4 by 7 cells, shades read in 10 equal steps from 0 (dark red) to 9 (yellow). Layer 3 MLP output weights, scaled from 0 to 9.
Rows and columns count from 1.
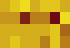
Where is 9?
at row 1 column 3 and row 2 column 7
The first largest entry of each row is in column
3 7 6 2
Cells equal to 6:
2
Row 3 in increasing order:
4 7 7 7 7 7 8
